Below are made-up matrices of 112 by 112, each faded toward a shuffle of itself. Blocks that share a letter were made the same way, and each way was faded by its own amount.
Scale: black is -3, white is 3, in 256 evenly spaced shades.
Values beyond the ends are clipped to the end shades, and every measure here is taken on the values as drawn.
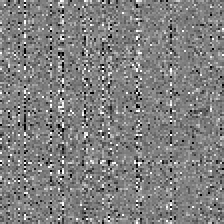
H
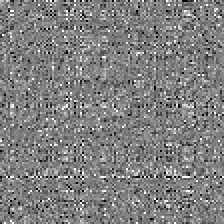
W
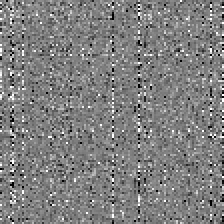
H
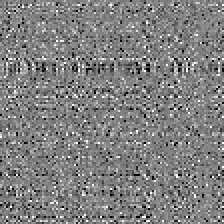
W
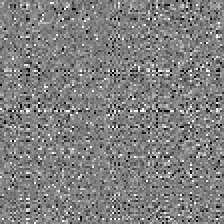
W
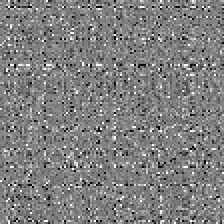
W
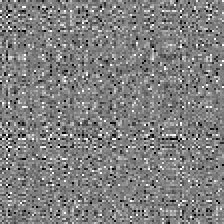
W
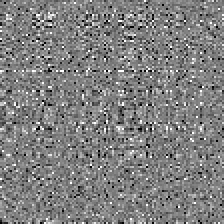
W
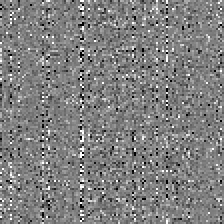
H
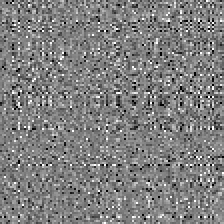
W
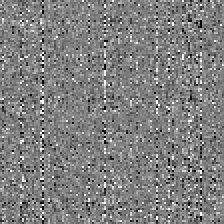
H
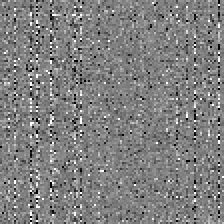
H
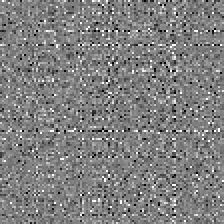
W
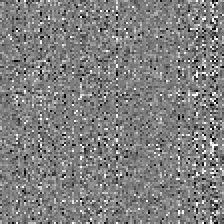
H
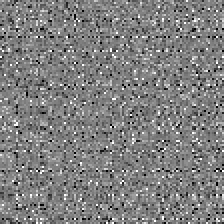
W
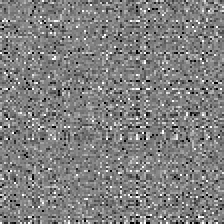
W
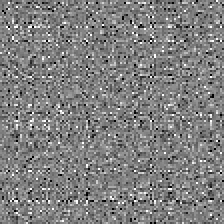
W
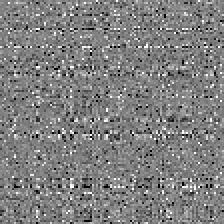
W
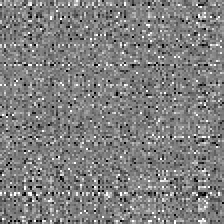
W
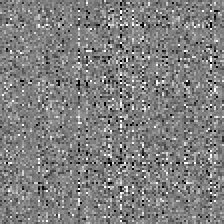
H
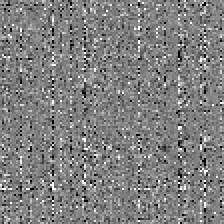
H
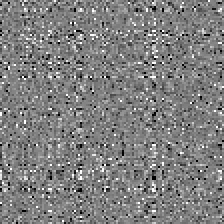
W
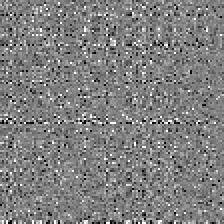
W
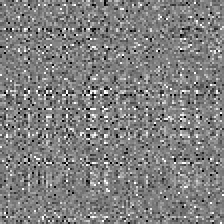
W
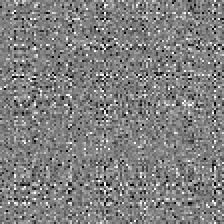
W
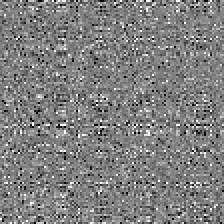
W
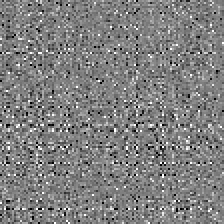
W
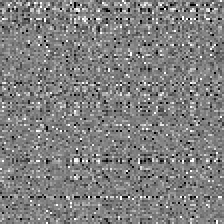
W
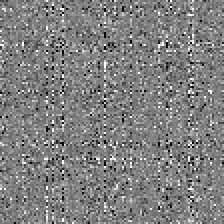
H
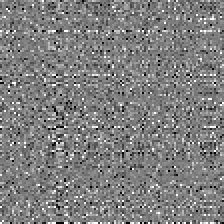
W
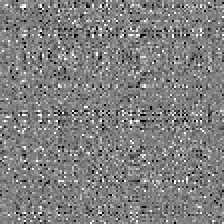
W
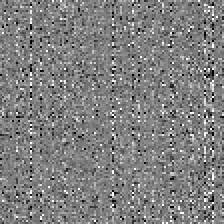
H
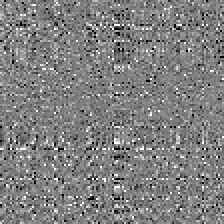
W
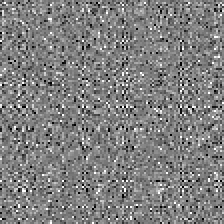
W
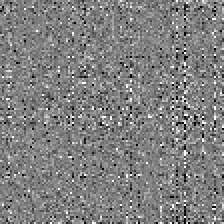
H
